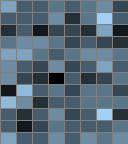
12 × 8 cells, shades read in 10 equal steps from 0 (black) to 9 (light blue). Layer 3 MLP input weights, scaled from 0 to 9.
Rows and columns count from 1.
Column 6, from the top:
5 5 2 4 6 4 2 5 5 4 4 6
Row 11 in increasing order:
1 3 4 4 4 4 5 5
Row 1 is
7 4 4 5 4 5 6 3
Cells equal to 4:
27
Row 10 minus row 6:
-2 -2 1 0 0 0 2 -2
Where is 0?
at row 7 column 4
